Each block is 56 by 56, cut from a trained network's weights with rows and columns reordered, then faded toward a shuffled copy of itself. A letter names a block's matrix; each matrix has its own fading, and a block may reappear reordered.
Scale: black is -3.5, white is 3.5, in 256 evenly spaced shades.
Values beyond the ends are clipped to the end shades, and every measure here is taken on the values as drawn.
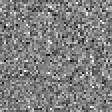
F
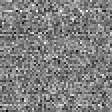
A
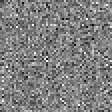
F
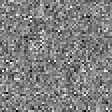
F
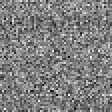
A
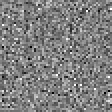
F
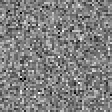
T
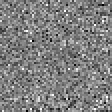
F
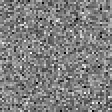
T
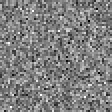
T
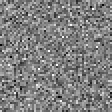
T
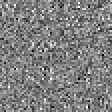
F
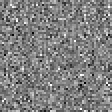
F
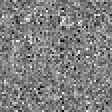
F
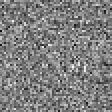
A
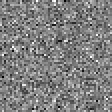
F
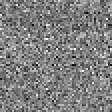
A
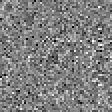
F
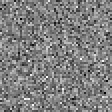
T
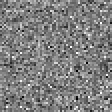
F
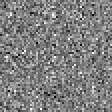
F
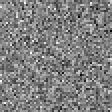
T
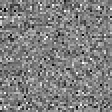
F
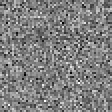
T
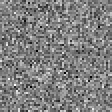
T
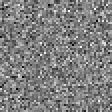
T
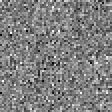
F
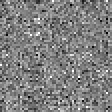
F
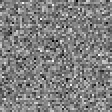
A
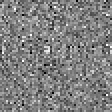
F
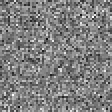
A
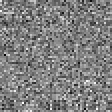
A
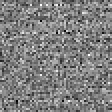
A
